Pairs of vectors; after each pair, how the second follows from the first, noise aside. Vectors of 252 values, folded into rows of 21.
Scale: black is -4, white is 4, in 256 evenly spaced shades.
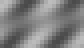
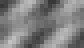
negated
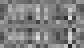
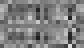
negated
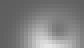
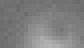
shrunk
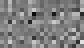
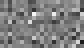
negated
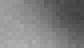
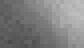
negated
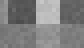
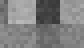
negated
